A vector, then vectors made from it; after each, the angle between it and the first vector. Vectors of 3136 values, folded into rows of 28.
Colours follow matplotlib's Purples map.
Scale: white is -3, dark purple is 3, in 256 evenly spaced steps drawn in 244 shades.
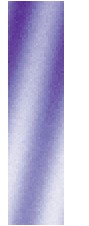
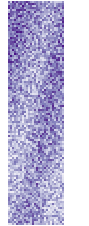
partly aligned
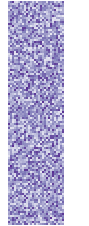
orthogonal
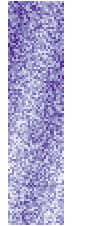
partly aligned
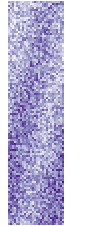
partly opposed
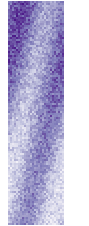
nearly parallel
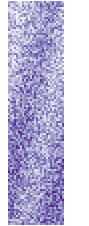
partly opposed
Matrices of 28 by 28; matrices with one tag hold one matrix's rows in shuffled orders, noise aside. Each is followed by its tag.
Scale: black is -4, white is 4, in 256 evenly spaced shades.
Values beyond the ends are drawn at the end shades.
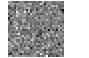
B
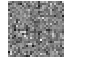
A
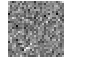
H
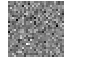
H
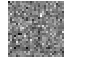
A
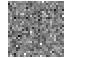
A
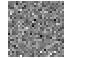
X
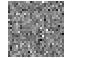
B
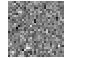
H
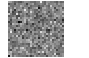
A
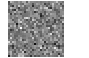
X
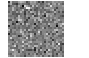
H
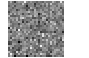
A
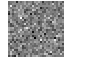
X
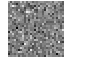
H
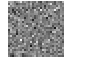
X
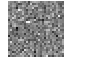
H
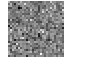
A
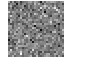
X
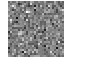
H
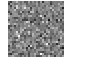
B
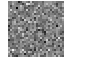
H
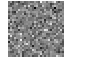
X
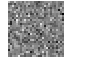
B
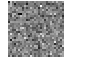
A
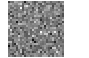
X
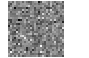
A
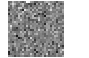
H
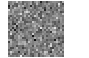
X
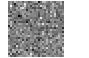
A
